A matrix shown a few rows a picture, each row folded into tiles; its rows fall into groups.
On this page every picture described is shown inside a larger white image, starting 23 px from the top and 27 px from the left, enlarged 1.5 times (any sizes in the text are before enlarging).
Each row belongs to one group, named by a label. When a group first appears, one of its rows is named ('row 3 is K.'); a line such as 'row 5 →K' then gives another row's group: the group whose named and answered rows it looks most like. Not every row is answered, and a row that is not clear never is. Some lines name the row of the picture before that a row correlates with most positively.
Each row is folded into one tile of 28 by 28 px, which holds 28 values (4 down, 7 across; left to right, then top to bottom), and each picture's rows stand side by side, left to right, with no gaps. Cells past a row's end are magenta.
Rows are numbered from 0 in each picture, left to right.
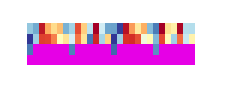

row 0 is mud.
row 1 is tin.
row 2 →mud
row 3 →tin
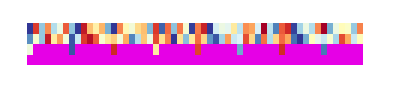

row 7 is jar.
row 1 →mud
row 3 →tin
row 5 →tin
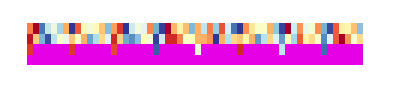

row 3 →mud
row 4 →tin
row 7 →mud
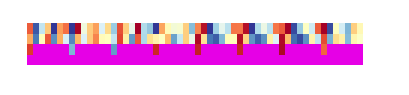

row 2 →tin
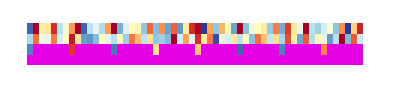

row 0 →tin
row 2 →jar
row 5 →jar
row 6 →tin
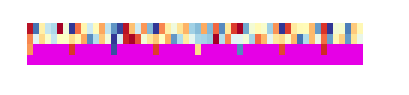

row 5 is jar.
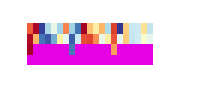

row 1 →mud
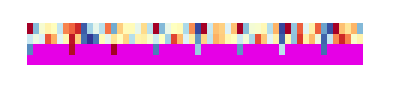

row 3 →jar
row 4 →tin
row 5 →jar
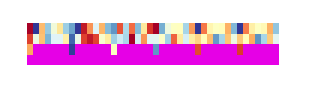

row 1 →mud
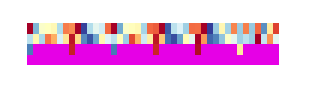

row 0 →jar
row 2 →jar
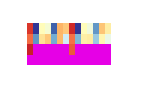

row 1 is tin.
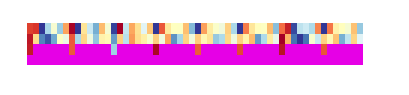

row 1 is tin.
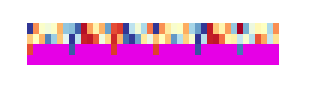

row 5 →jar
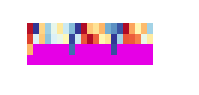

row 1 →mud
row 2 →mud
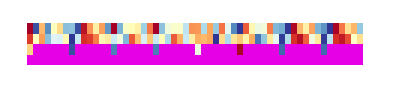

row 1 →mud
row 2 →jar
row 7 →mud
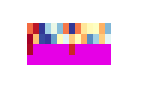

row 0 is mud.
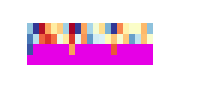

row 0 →mud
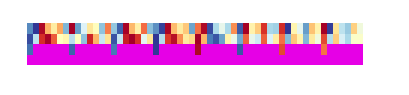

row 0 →mud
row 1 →jar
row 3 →mud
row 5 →tin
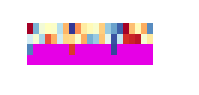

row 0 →jar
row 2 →mud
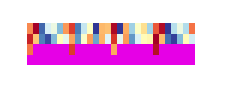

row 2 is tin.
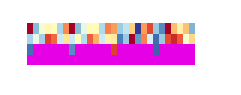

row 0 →jar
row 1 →jar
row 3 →mud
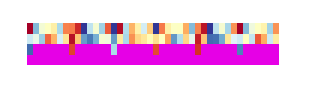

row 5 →jar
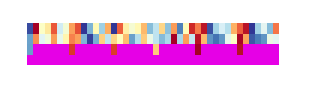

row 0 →tin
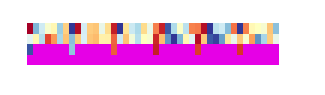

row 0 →jar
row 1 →tin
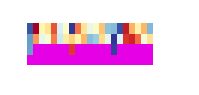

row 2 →mud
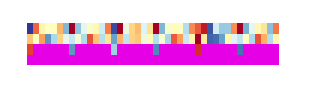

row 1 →jar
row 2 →tin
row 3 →jar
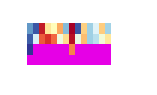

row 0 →mud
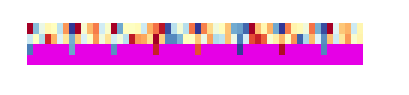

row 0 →jar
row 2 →jar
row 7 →tin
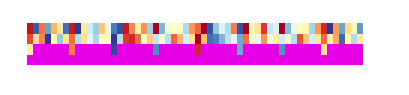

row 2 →mud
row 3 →jar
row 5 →tin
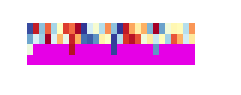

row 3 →jar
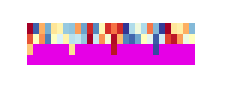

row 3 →mud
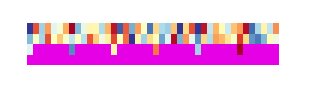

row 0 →tin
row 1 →jar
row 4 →tin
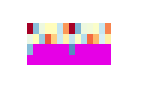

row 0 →jar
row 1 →jar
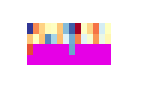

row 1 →tin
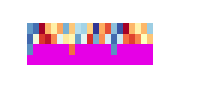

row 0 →mud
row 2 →mud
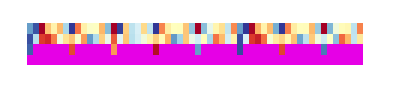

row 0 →mud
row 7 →jar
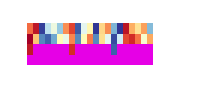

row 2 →mud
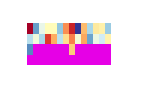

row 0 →jar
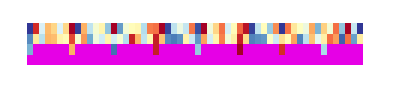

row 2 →jar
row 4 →tin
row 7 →tin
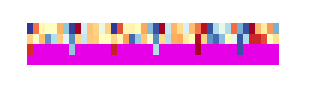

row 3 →tin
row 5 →mud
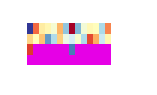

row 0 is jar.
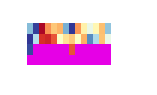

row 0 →mud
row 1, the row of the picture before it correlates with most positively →0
